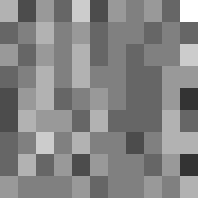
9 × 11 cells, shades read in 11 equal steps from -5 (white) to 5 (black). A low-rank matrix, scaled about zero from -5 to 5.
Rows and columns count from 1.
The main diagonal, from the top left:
-2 0 -1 0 0 -2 0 0 -1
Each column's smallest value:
-2 -2 -3 -1 -3 -2 -1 0 -1 -2 -5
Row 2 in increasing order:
-2 -1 0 0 0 0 0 1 1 1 1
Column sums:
4 -2 -11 0 -8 1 0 6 3 -6 -5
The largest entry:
3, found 2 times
